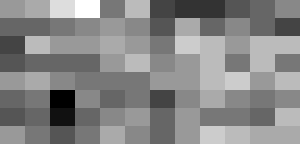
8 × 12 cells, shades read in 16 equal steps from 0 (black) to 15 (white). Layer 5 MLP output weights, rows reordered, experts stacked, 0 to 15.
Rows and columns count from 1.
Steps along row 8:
down down up up down down up up down down same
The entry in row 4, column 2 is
6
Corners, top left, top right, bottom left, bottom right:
9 8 9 10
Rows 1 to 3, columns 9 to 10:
3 5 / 6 8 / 11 9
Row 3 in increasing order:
4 7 9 9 9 9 10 11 11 11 11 12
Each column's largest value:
9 11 13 15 10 11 9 12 12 12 11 11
